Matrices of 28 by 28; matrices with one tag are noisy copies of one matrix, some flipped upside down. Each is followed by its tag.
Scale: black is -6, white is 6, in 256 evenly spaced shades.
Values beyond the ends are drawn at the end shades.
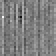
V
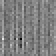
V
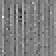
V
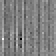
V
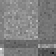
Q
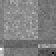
Q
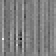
V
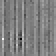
V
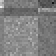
Q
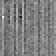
V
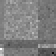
Q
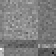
Q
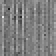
V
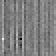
V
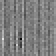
V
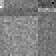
Q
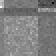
Q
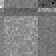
Q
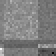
Q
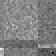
Q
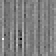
V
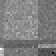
Q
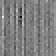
V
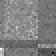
Q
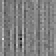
V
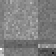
Q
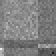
Q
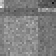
Q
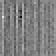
V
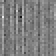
V
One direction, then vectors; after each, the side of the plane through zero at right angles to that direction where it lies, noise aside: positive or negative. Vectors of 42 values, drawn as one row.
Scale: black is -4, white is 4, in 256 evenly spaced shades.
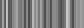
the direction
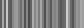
positive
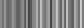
positive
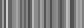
positive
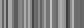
negative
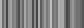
negative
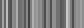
positive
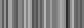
negative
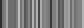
positive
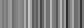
negative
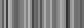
negative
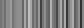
negative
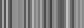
positive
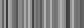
negative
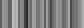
positive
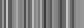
positive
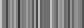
negative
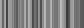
negative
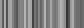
negative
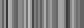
negative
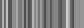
positive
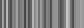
positive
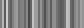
positive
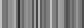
negative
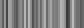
negative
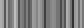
positive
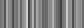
positive
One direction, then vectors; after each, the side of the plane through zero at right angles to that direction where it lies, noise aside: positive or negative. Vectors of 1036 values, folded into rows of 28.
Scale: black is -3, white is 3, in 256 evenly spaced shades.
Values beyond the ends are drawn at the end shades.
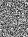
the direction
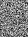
negative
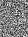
positive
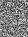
positive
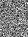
positive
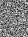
positive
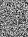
negative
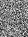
negative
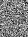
negative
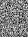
negative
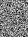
negative
